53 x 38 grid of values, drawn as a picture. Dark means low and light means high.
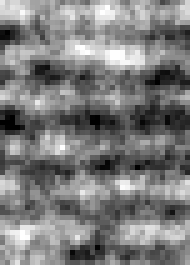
Average level on the scale: 50%. Histogram: bell-shaped. Stripes: horizontal, repeating 6 times. Ninth with the highest average: top middle.
